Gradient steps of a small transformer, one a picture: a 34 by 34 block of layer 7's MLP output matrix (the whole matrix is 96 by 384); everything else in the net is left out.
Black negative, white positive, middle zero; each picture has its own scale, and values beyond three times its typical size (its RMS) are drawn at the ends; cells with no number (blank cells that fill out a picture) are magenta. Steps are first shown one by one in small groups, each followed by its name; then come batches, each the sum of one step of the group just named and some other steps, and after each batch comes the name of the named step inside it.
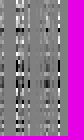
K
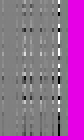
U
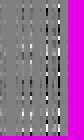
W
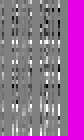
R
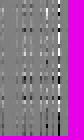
U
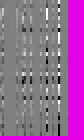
U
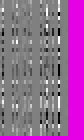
R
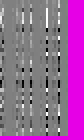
W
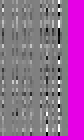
W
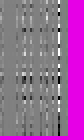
U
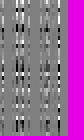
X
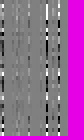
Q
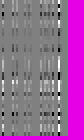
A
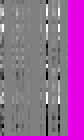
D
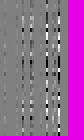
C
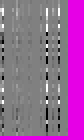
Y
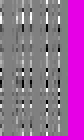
A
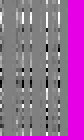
D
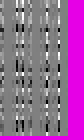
X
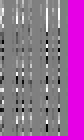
Y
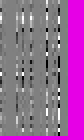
C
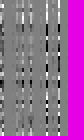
Q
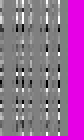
X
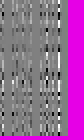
A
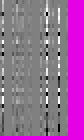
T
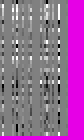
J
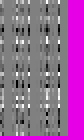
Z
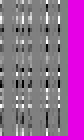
Z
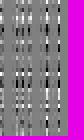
Z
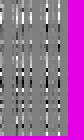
J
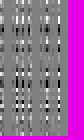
Z
